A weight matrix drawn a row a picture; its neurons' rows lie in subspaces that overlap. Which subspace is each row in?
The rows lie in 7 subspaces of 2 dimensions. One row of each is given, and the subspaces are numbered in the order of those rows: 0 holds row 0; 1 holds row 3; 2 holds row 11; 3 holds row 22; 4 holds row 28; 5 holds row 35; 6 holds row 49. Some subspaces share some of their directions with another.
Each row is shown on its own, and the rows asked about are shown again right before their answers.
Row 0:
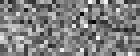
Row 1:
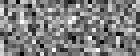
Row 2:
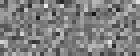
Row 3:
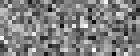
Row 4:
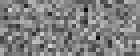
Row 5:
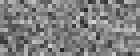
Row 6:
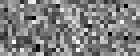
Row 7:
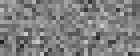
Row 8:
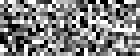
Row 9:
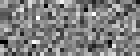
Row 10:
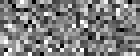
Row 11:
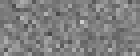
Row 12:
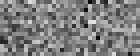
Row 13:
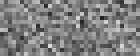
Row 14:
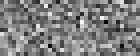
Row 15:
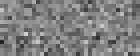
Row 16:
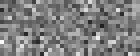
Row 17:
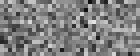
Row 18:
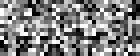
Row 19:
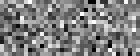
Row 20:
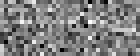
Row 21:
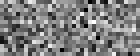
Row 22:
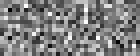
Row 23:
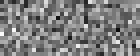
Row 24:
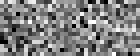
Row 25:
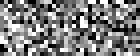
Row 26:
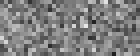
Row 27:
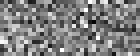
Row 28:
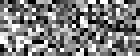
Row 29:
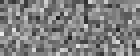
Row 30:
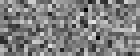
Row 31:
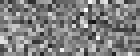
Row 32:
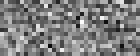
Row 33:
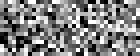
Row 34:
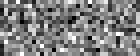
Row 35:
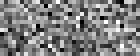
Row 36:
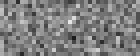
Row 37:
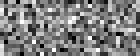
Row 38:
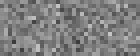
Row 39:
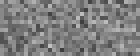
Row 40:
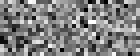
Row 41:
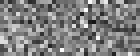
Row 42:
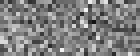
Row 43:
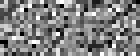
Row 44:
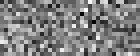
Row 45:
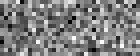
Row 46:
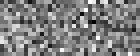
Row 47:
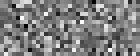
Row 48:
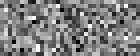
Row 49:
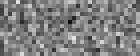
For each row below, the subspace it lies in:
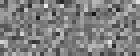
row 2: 0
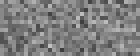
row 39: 5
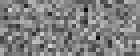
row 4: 3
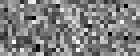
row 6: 4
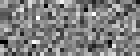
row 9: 0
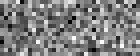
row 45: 6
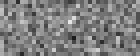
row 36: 6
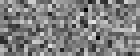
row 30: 3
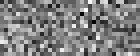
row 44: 4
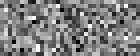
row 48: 4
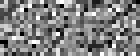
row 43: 0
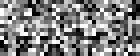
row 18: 1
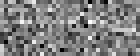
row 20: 6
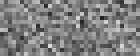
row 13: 5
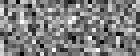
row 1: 6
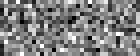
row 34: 6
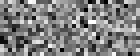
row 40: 4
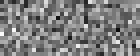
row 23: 3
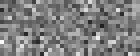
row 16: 1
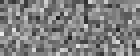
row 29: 3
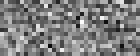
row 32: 5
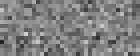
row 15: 1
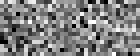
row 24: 3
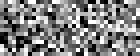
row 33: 4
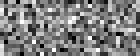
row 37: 6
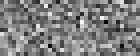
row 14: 5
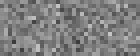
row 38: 4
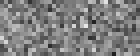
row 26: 1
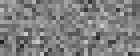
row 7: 1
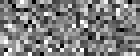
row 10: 2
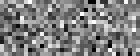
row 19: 2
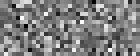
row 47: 2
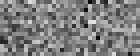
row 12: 5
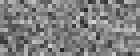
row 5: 5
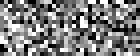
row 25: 1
